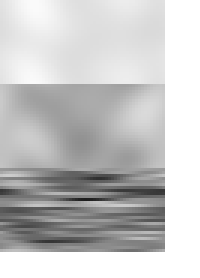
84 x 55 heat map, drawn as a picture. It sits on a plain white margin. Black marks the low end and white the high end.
It is made of 3 by 1 panels. Panel 1,1: very high, smooth, faint in contrast. Panel 2,1: high, smooth. Panel 3,1: middling, streaked across, strong in contrast.
